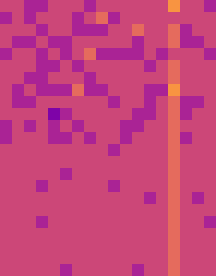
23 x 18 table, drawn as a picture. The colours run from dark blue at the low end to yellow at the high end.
The bottom part is calmer, past a seam about 50% of the way down. Column 15 differs from the columns beside it. The bottom middle is the smoothest part.
